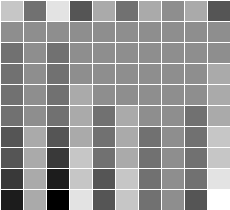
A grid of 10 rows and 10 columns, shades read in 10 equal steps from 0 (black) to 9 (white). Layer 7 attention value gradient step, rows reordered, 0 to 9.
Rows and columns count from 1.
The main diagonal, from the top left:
7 5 4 5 5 6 4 5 4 9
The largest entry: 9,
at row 10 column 10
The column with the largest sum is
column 10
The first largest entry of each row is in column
3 1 2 10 4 4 10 4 10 10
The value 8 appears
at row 1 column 3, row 9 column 10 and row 10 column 4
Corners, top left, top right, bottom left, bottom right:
7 3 1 9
